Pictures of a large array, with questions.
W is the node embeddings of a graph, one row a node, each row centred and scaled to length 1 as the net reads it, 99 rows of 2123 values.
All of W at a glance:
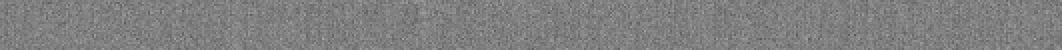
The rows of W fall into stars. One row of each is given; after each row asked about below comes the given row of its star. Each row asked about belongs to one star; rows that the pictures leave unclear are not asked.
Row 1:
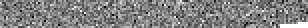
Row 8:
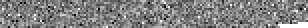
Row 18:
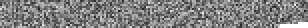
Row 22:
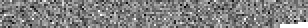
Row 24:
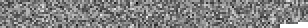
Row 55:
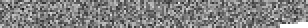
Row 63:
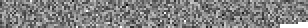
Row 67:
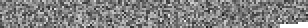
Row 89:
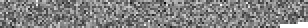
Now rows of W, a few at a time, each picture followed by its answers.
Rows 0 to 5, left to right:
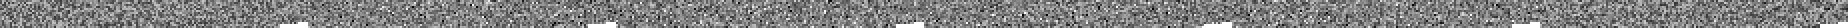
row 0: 89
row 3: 89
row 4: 67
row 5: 55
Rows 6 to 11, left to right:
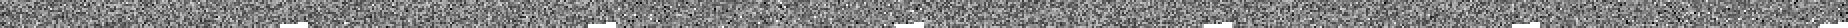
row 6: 89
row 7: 63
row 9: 8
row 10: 24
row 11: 63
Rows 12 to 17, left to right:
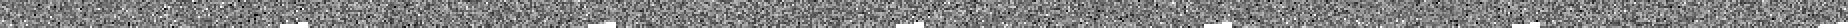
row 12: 8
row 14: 63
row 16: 18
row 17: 18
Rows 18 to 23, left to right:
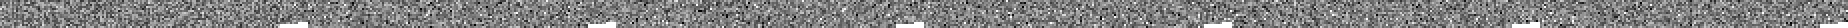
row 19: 55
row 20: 24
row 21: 1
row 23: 1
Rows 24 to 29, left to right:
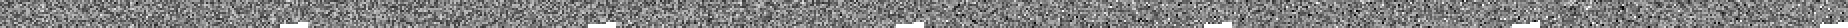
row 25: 24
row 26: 24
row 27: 22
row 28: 63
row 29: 22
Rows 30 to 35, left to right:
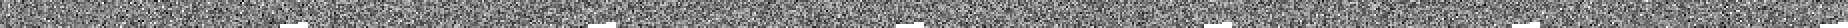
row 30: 63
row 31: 89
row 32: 8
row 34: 55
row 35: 22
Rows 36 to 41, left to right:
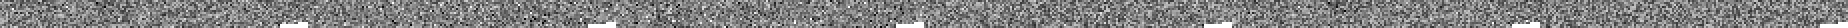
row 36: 1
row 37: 63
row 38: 55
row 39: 22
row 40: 8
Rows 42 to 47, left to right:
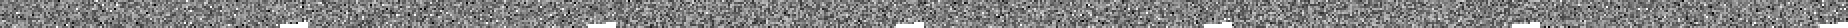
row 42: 18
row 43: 55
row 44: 18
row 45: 1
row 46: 67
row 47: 8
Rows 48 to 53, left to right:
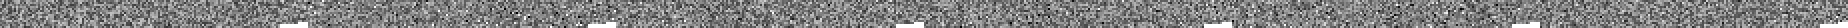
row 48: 67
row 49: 1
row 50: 24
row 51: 22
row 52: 67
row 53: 63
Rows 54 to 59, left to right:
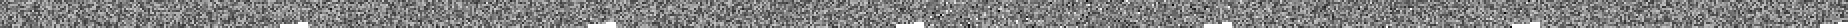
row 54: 22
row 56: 55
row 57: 67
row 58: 55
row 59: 1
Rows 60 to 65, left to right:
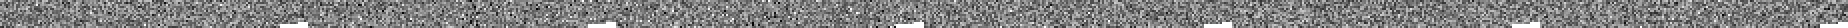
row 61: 67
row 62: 89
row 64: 24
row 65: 24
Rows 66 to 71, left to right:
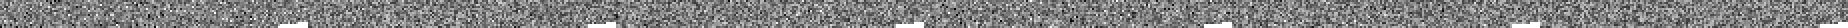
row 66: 89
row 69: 22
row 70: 63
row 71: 18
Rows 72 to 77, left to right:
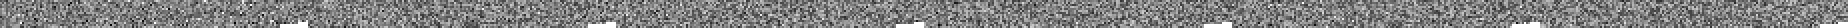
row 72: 63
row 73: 67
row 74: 63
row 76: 89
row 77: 55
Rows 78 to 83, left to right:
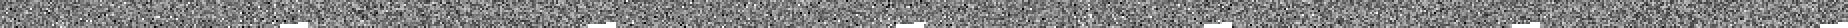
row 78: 89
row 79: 89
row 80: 24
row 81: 8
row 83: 55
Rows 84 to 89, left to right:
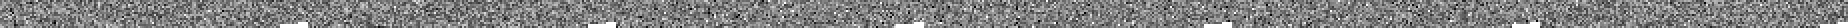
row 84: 55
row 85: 55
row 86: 89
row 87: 24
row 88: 22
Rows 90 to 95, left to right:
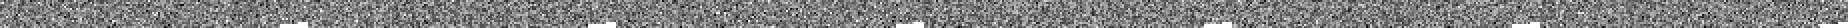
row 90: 67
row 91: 1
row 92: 89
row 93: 63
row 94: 55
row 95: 67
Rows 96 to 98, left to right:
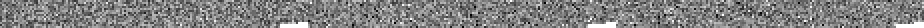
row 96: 63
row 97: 67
